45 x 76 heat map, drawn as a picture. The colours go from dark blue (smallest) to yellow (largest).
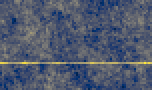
Grain: streaks across. Odd lines: row 32. Mirror symmetry: none. Histogram: skewed, a long tail of high values. Slope: none. Average level on the scale: 30%.
